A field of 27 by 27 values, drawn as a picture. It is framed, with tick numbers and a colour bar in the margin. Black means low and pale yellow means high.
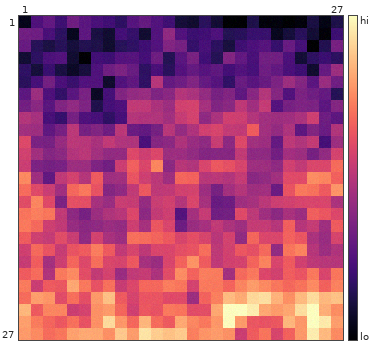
No single row or column stands out from its neighbours. The field climbs toward the bottom. The ninth with the highest average is the bottom right. On average the colour sits 50% of the way up the scale.
